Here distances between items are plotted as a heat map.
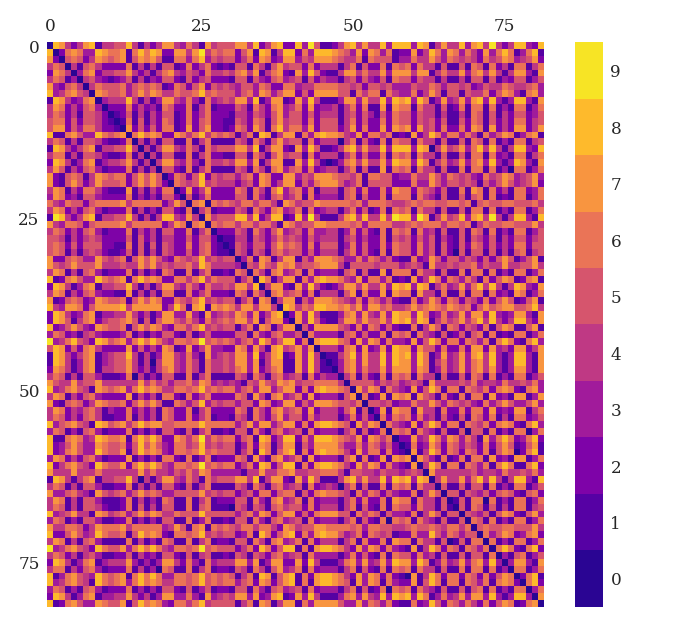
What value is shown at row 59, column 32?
4
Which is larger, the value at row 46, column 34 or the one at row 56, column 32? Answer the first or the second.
the first
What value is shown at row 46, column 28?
4
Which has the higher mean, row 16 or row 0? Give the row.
0
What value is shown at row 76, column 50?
6
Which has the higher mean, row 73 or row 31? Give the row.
73
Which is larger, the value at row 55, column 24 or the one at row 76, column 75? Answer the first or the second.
the first
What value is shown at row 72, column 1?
7
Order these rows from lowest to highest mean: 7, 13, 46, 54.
54, 46, 13, 7
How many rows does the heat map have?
82
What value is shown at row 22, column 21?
2
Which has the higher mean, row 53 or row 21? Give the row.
53
